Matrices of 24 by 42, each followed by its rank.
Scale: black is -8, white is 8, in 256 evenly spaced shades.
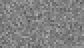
full rank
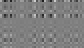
one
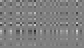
one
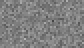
full rank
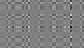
one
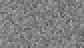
full rank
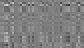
two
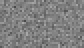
full rank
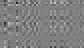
two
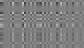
one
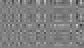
two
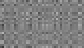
two
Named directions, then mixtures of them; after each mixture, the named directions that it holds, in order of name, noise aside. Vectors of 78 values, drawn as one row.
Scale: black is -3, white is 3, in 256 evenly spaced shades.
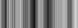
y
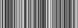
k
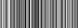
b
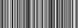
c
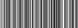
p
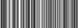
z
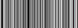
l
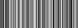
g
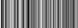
g, l, z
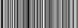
c, l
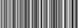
b, p, z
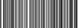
l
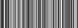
g, l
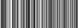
c, z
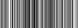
b, c, y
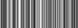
z
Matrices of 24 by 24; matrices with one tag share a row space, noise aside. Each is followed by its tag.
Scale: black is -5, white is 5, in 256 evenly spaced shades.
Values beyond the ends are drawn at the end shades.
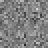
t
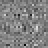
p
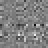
t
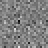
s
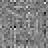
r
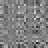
t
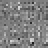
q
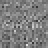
p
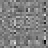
r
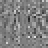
s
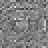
r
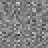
s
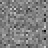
r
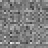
q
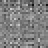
q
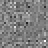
r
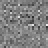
q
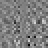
s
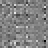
r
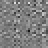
s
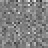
s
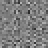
s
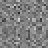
s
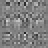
p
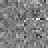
t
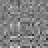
q
